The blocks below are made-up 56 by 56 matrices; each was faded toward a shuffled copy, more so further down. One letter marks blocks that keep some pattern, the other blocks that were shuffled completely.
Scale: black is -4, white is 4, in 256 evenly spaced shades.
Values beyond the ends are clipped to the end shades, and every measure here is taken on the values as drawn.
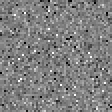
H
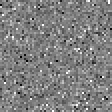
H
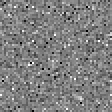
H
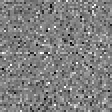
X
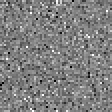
H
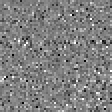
X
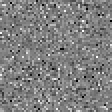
X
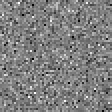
H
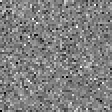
H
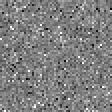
H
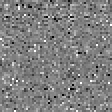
X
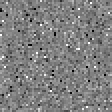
H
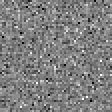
H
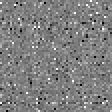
X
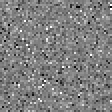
H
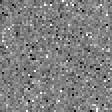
H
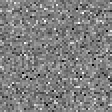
X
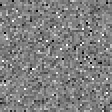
H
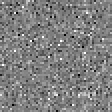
X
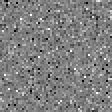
H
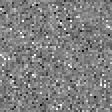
H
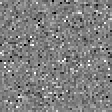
H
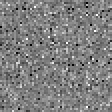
X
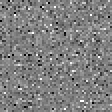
X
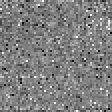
X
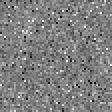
H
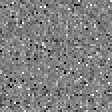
X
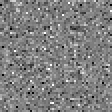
X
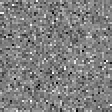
X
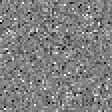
X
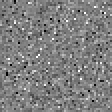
H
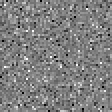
H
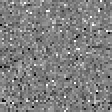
X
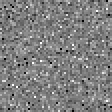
H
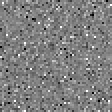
H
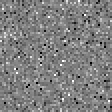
H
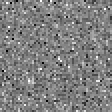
X
